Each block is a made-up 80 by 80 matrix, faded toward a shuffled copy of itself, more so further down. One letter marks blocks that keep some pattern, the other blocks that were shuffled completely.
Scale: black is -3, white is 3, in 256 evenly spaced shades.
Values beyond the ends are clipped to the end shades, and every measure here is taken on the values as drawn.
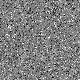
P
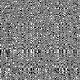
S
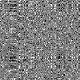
S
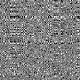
S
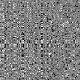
S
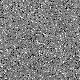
P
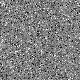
P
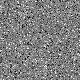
P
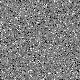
P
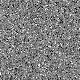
P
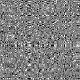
S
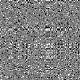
S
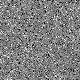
P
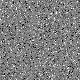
P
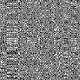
S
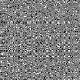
S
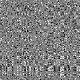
S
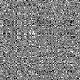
S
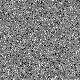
P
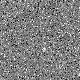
P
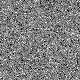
P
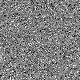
P
